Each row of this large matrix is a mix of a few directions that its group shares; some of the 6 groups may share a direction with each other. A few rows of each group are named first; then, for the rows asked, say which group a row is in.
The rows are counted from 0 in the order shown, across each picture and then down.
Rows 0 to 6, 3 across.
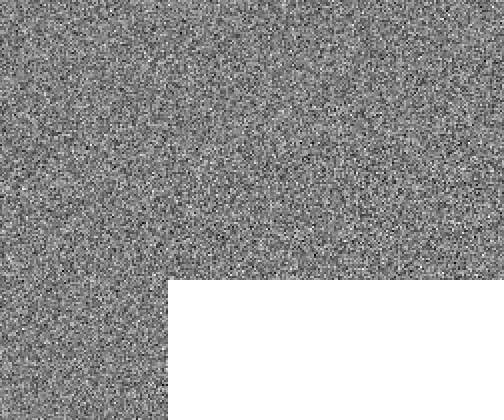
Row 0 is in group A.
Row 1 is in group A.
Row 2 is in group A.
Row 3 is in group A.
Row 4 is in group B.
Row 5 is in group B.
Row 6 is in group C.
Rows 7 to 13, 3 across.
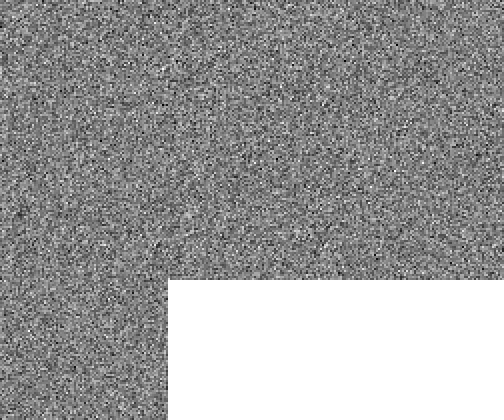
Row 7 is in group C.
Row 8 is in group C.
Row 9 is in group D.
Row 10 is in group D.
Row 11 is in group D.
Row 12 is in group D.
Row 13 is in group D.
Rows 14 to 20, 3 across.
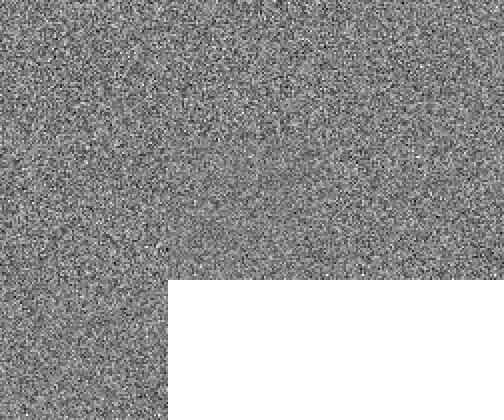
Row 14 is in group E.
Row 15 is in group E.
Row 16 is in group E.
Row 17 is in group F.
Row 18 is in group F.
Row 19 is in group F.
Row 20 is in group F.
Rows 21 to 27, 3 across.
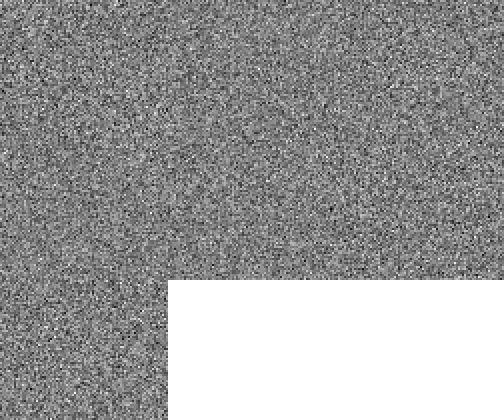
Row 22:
F
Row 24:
D
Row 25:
C
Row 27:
E
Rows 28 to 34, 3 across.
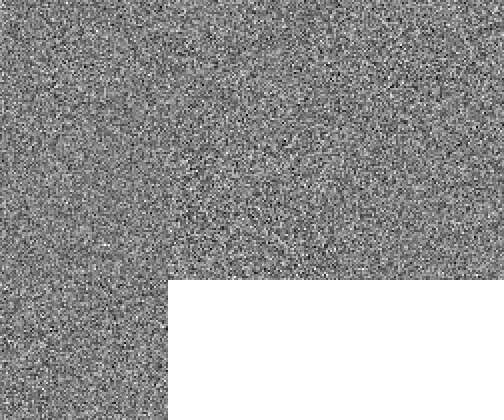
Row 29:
F
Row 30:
E
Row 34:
C
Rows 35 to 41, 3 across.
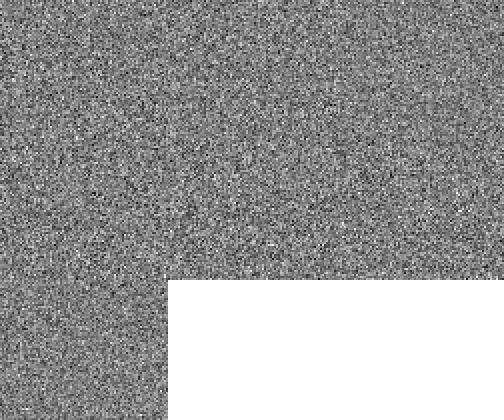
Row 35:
F
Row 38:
F
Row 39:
D
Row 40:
D
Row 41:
B
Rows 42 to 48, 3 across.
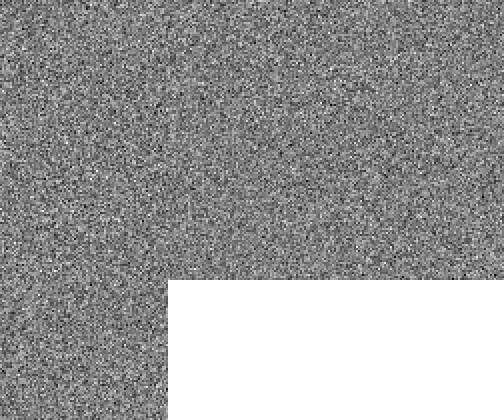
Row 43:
C
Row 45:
E
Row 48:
D
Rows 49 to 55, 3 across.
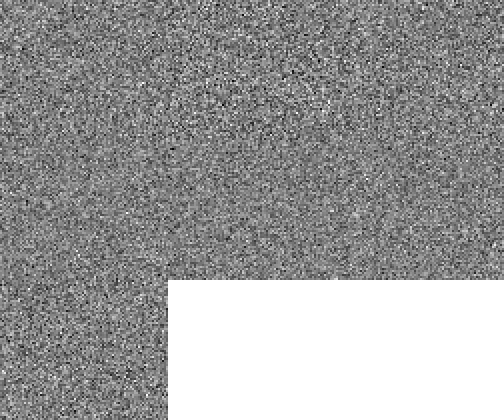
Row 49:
A
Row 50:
A
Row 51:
C
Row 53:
C
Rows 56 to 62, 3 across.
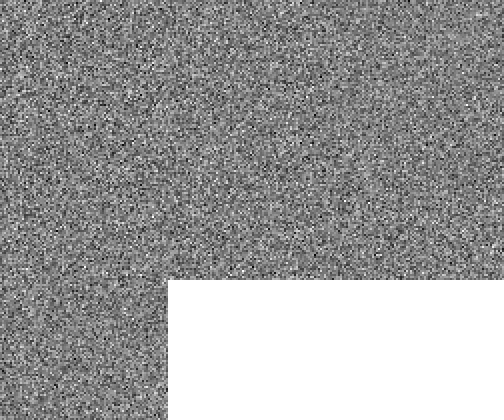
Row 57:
B
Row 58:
F
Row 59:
B
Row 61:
A
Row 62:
F
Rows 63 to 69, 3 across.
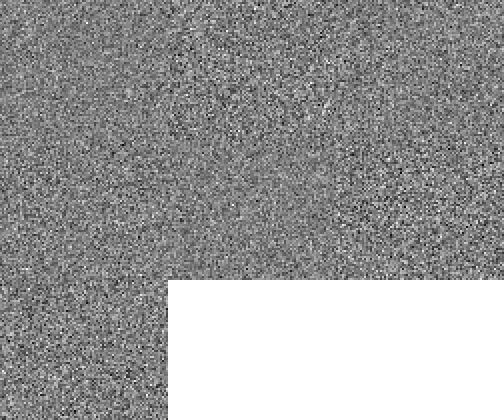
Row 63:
D
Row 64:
A
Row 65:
C
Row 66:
B
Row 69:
B
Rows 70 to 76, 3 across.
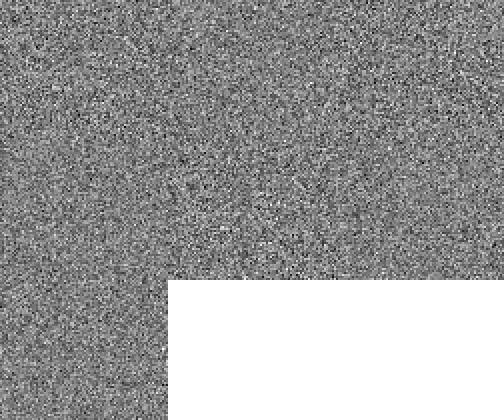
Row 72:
A
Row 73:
E
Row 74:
F
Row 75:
D
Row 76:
C
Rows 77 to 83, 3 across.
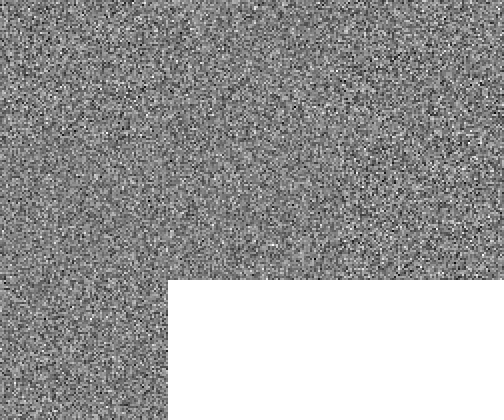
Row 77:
B
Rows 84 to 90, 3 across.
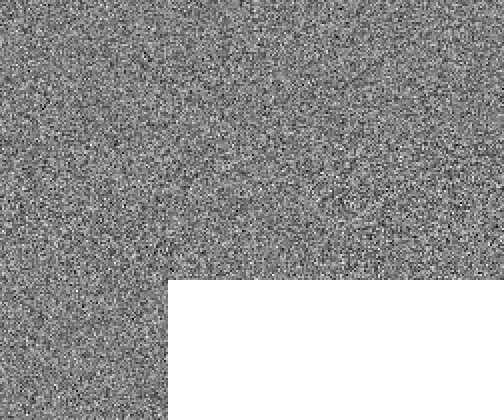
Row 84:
A
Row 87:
D
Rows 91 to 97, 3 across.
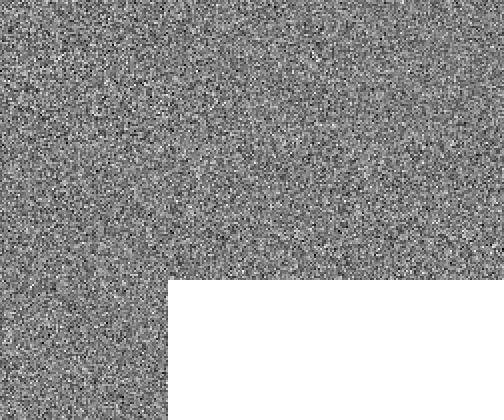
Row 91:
E
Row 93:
E
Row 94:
E
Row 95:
B
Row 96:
B
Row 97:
D
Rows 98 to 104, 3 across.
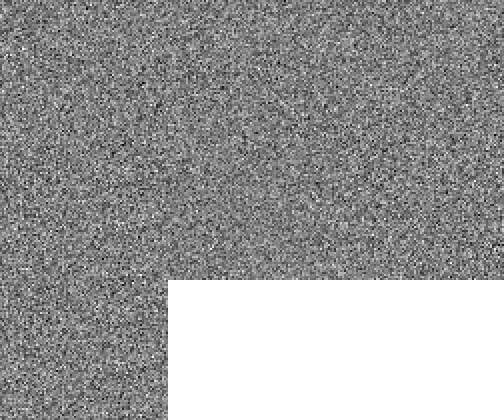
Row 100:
F
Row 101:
B
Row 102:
A
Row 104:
B
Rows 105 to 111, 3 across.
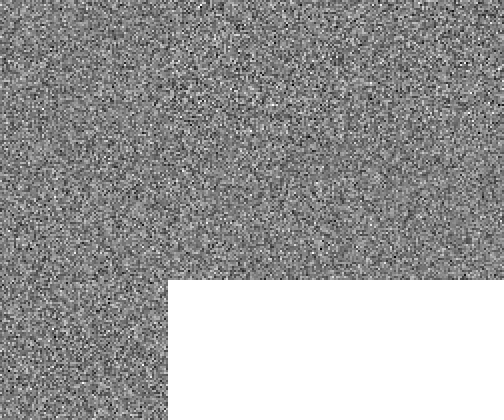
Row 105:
C
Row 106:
D
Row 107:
C
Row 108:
E
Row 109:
A
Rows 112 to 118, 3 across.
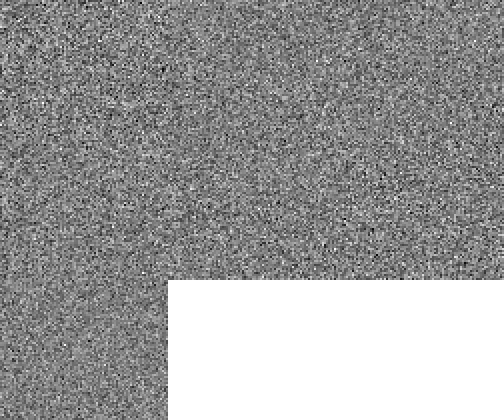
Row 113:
D
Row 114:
C
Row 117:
E
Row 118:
F
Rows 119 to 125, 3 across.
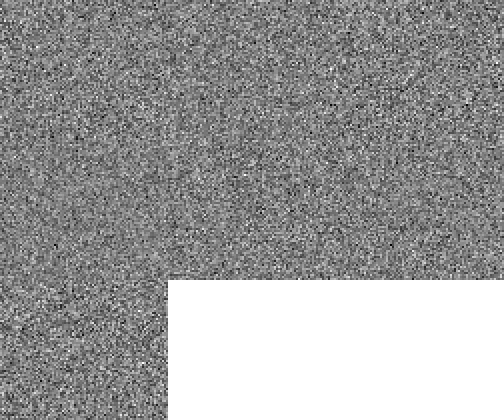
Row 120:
C
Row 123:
D
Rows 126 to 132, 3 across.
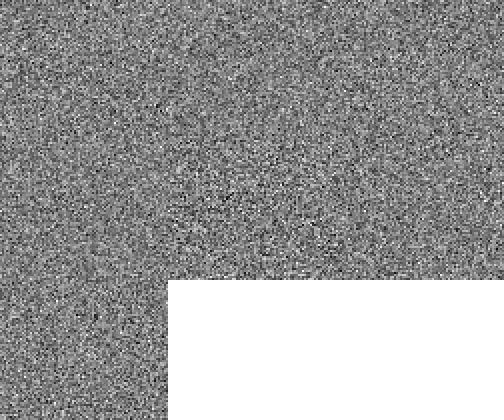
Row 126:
F
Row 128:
E
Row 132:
D
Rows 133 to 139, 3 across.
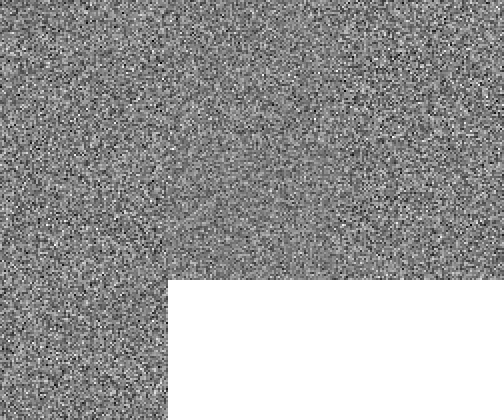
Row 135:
E
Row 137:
C
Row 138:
E
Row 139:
A
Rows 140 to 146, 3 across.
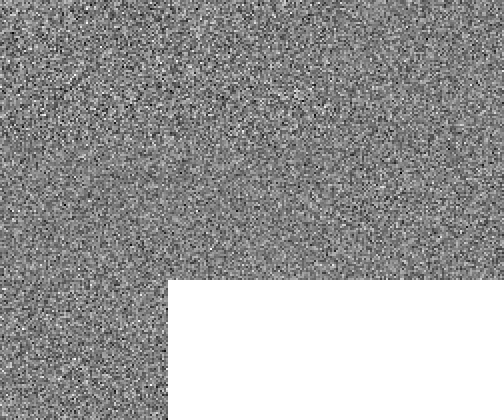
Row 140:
F
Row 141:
B
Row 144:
A
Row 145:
E
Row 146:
C
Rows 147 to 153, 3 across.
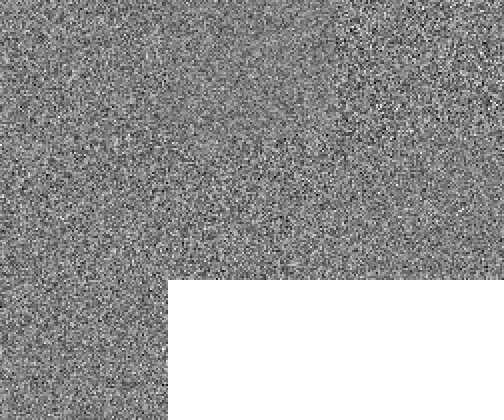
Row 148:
F
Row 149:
A
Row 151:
E
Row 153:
C
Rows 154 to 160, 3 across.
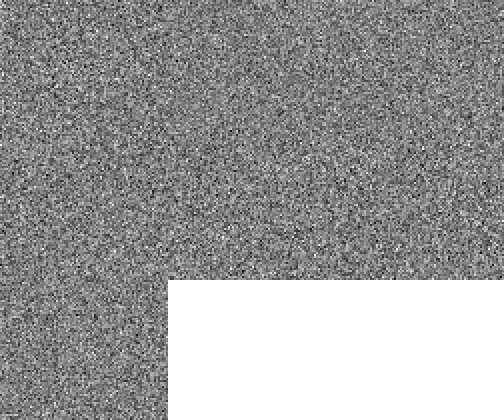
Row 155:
D
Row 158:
B
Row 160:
D
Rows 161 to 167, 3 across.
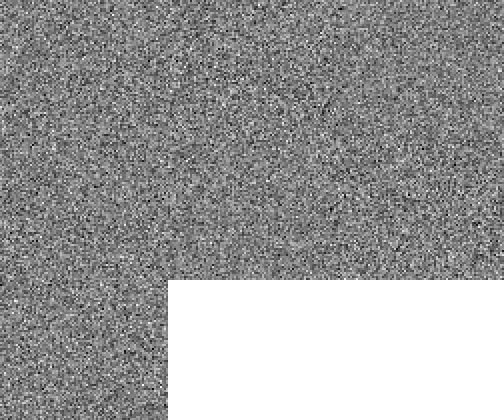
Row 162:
A
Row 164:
D
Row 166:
A
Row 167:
A
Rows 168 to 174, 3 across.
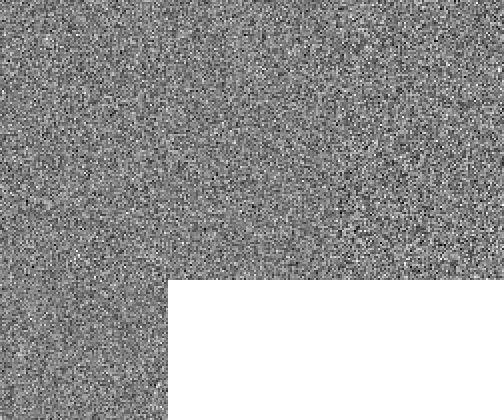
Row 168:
D
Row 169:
D
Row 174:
D
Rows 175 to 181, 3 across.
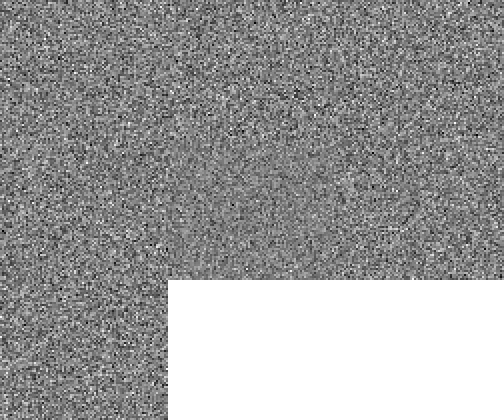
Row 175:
E
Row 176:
B
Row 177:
B
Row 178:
B
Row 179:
F
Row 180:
F
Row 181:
C
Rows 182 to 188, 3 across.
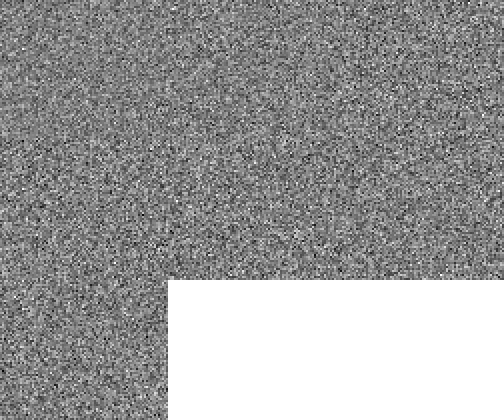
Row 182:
C
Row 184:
B
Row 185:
C
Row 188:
F
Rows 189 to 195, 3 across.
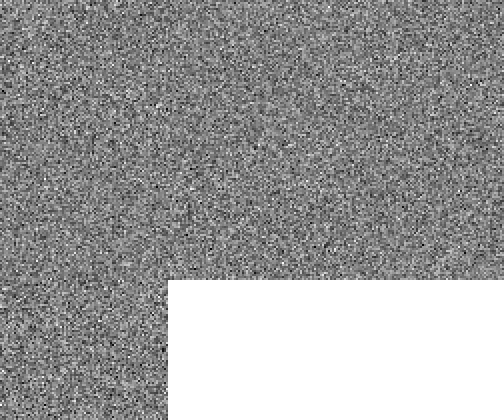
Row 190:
E
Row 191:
E
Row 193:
B
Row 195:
C
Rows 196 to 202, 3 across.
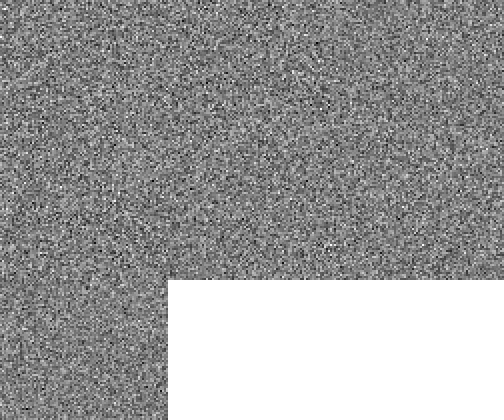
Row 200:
C
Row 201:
A
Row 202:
B
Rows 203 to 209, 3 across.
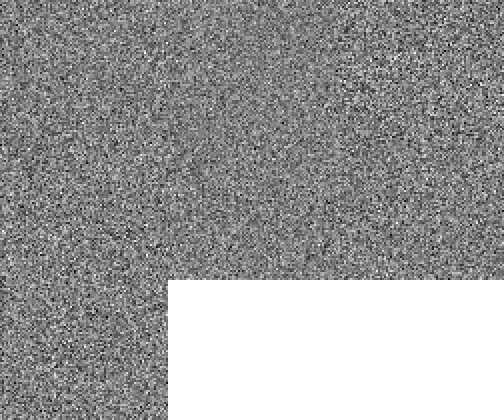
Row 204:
C
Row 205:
E
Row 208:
E
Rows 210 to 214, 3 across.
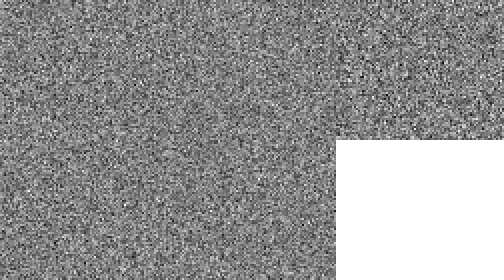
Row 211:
D
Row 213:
D
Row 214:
E
